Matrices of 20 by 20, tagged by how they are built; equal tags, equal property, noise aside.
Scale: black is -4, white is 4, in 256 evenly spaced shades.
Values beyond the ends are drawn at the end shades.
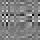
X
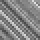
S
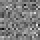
X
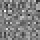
X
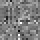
X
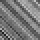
S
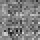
X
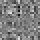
X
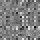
X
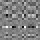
X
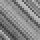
S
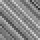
S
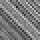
S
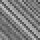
S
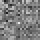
X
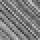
S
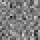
X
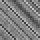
S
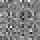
X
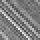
S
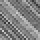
S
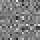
X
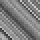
S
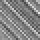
S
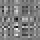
X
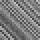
S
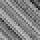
S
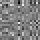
X
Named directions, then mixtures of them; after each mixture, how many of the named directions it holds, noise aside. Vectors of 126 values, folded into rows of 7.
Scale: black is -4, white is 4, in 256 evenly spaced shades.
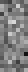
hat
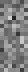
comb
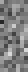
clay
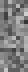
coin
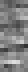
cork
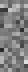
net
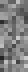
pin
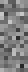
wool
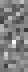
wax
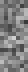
two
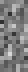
one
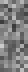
two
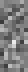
one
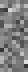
one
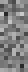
one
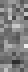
three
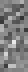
one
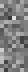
two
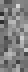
two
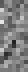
three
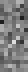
three
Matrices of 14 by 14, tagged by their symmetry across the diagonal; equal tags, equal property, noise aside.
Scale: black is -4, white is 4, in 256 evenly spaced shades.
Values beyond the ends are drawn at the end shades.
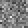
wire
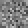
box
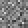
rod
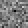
wire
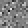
box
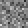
box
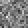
wire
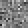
box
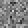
wire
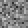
wire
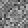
rod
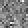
wire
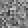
box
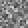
rod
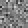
box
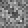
rod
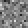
box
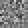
box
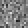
wire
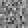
wire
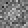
rod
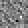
box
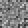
rod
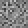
rod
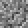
rod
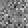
box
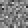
wire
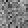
wire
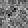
rod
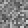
rod
